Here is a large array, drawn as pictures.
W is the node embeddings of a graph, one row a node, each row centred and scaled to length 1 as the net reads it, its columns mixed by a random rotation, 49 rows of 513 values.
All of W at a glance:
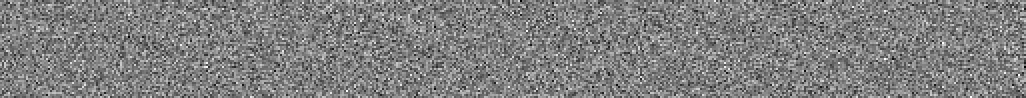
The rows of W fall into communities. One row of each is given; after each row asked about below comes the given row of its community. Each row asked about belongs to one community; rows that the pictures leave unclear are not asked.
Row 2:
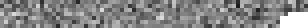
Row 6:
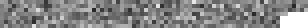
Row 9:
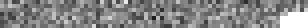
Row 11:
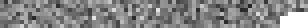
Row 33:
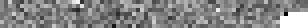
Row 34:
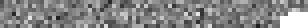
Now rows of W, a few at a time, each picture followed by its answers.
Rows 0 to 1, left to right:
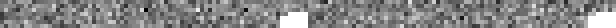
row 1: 9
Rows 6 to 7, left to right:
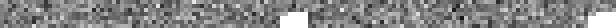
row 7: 9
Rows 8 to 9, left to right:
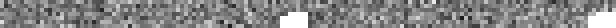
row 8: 33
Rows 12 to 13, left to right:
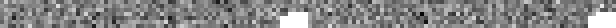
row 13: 11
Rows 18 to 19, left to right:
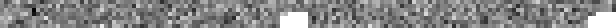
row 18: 2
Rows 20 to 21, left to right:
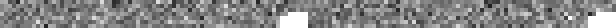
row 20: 9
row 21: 11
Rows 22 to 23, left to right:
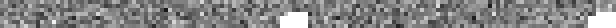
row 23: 11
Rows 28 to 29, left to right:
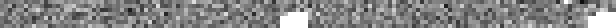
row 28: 6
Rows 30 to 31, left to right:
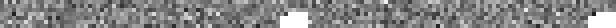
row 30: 34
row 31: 33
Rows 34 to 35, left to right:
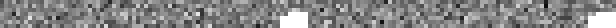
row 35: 2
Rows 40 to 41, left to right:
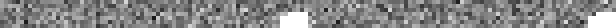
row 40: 9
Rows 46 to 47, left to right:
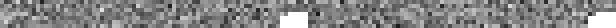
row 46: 2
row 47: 11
